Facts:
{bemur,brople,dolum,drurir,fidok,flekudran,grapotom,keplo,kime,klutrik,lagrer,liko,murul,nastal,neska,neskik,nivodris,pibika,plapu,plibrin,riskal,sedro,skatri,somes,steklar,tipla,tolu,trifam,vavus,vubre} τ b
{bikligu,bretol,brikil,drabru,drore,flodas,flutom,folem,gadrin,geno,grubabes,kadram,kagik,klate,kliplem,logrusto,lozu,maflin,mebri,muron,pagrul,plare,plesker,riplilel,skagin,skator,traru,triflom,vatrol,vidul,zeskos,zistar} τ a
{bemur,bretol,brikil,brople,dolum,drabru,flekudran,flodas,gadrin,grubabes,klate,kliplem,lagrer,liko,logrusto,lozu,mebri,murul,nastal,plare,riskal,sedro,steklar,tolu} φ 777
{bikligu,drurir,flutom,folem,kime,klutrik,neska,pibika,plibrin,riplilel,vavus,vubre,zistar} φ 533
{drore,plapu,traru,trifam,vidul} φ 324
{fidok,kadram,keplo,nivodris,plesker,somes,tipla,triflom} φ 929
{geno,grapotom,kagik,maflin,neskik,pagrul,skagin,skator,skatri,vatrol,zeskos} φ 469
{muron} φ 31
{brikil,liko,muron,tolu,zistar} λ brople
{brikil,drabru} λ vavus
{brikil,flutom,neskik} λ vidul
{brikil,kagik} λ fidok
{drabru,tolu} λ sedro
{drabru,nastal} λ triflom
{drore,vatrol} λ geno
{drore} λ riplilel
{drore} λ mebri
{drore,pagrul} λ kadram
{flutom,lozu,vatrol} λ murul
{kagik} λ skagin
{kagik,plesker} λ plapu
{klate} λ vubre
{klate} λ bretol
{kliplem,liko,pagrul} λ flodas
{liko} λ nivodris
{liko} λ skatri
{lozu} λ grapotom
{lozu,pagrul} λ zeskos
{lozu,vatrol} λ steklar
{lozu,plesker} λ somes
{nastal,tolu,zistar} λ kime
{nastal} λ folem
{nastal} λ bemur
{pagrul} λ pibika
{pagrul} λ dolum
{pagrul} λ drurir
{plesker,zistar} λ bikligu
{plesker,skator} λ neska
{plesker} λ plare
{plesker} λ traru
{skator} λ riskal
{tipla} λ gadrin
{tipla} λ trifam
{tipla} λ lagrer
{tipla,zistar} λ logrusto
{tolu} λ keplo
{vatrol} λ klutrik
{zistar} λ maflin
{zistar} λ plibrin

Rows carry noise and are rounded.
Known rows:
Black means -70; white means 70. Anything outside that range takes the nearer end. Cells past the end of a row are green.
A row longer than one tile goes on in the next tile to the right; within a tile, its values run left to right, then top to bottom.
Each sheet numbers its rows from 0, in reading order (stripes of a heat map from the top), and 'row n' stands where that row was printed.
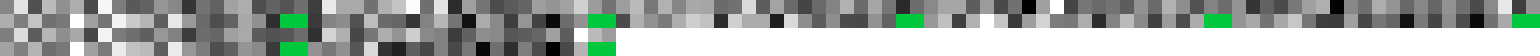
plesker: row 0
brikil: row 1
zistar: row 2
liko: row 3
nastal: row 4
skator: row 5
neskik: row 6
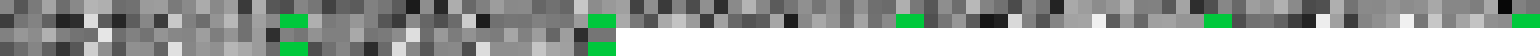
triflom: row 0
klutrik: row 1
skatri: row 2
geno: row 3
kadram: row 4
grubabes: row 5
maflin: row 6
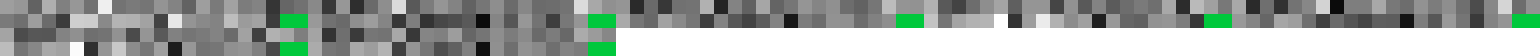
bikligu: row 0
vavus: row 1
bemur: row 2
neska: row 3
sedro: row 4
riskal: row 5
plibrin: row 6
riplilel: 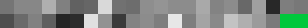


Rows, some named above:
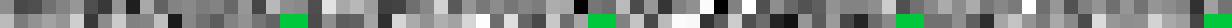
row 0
somes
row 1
pagrul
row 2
brople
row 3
skagin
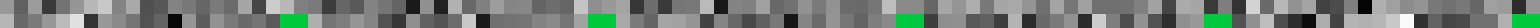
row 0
fidok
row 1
klutrik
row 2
keplo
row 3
drabru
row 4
vatrol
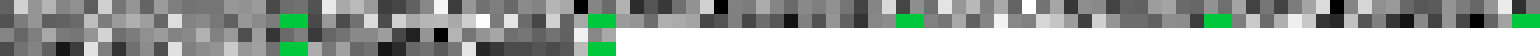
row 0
klate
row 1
kliplem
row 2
kime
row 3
kagik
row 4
tolu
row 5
folem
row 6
murul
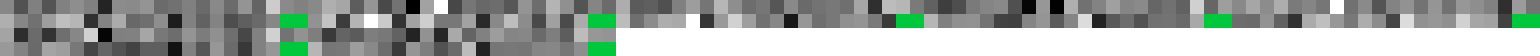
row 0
tipla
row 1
liko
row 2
plapu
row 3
steklar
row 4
skagin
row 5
sedro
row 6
grapotom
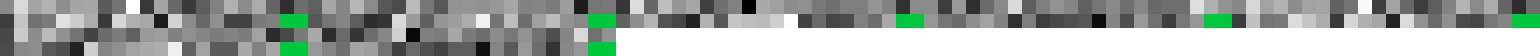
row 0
muron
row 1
zeskos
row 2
lozu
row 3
vavus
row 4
muron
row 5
drore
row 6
sedro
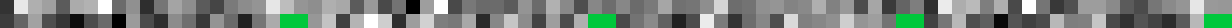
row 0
vidul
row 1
liko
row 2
folem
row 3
flutom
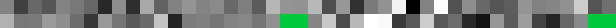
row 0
grapotom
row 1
brople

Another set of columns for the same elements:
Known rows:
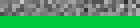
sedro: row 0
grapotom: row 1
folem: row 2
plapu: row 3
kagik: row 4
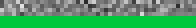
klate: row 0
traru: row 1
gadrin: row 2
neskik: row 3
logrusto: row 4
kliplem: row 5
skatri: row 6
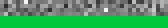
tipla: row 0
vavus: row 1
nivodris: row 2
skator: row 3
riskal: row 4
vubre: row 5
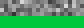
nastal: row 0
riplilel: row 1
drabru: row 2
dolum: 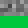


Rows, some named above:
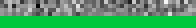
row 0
flutom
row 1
brople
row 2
klate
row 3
somes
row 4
neska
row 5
tipla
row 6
kliplem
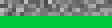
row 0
zistar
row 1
somes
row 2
bikligu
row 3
zeskos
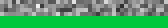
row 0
pagrul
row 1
vatrol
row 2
flodas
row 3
nastal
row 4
liko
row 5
zistar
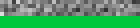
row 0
kliplem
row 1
zistar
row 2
vavus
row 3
vavus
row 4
geno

